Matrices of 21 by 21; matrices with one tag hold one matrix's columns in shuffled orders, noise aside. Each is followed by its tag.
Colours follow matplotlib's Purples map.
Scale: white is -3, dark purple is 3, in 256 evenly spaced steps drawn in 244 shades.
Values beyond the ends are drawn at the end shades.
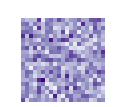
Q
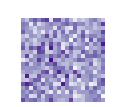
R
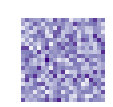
R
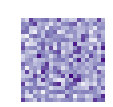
R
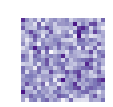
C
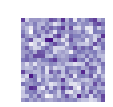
Q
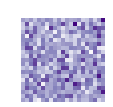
C
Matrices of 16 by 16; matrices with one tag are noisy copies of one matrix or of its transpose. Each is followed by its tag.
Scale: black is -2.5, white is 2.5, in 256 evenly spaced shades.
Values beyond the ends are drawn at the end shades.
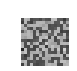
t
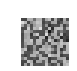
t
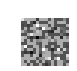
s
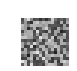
t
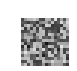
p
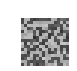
t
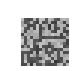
s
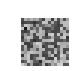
p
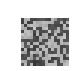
t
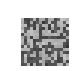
s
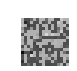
s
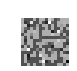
s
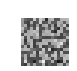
s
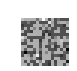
s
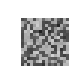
t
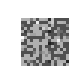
s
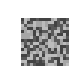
t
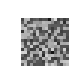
t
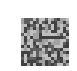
s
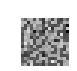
t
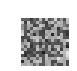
p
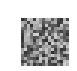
t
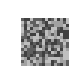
p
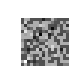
t
